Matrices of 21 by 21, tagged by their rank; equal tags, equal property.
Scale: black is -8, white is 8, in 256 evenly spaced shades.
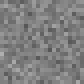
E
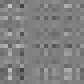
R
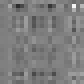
R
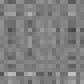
R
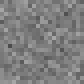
E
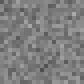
E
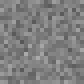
E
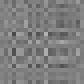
R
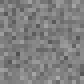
E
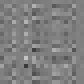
R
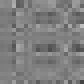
R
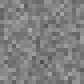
E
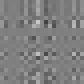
R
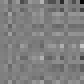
R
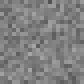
E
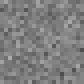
E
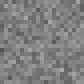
E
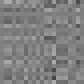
R
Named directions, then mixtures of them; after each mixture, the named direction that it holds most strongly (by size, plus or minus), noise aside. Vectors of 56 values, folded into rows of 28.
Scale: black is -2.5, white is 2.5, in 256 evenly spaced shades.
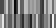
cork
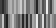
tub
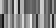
cork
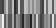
cork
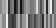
tub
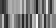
tub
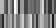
cork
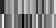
tub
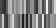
tub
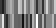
tub
